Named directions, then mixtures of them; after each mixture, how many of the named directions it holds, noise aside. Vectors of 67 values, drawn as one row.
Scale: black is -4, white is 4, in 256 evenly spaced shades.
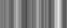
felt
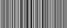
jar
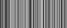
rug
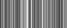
three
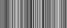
three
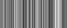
two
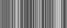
three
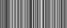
two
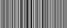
one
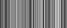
two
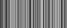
one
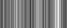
two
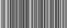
one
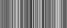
three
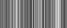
three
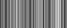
two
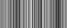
three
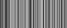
one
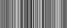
three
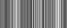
three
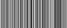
two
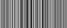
one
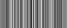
three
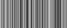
three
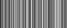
three
